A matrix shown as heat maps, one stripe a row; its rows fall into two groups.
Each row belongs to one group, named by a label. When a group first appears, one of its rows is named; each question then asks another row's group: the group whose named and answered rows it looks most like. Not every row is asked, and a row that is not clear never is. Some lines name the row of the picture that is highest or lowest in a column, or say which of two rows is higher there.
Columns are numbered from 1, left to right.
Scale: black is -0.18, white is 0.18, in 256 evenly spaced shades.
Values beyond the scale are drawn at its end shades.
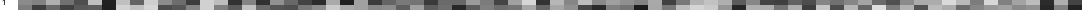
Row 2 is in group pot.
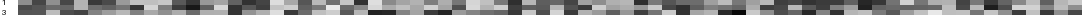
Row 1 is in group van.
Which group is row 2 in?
van
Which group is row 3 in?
pot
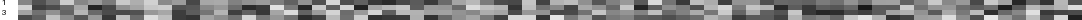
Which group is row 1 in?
pot
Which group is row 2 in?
van
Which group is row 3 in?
van
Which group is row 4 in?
pot
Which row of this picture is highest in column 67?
4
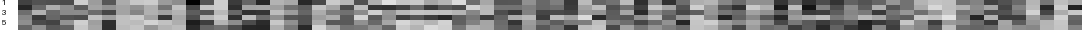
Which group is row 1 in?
van
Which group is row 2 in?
pot
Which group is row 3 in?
van
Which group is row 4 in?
pot
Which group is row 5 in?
van
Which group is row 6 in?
van
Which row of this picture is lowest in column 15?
6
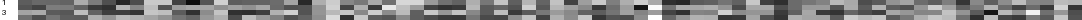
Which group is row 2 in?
pot
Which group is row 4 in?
pot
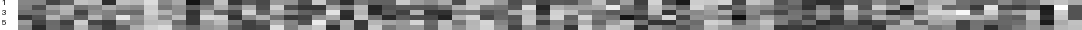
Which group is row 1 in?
van
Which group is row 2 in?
pot
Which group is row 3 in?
pot
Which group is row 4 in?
pot
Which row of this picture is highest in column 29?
5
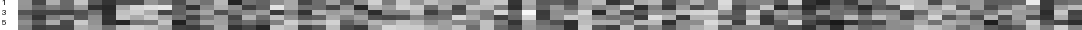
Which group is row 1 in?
van
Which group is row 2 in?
van
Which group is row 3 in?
pot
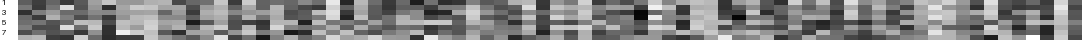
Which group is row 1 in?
pot
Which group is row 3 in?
pot
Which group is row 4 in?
pot
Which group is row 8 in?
van
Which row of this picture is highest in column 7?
1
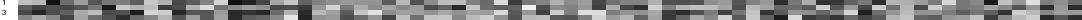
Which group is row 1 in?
van
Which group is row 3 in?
van
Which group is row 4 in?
van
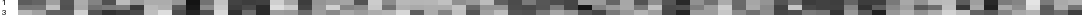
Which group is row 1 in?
van
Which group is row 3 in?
van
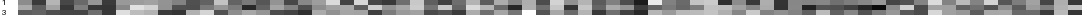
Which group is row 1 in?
pot
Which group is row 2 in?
van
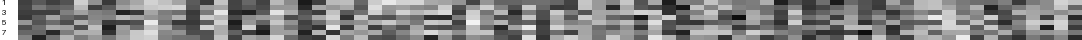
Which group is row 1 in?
van
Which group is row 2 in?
van
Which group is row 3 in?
van
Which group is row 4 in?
pot
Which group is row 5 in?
van
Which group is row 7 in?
van
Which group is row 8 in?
pot
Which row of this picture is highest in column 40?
8
